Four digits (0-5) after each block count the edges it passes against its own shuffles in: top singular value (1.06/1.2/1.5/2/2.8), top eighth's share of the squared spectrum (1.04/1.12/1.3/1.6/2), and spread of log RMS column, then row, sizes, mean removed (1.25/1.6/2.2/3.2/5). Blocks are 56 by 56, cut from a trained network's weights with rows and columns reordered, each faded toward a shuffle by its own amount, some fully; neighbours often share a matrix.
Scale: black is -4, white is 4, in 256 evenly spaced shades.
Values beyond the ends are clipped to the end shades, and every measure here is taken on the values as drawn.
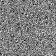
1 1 0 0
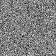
0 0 0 0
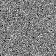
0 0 0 0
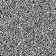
1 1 0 0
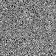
1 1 0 0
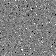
0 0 0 0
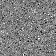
0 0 0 0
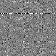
3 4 0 2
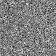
0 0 0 0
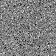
1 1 0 0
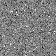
0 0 0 0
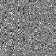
3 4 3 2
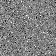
0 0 0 0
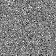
0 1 0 0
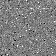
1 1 0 0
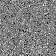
2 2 0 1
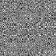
3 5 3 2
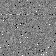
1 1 0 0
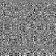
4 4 1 3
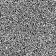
1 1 0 0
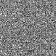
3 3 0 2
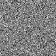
2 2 0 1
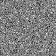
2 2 0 1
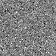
0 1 0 0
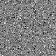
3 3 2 1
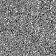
2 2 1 0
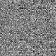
3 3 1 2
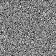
2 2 0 0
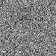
2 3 1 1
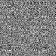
3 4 1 2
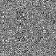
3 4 2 2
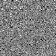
2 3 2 1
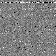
3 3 0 1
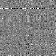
3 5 0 2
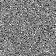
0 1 0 0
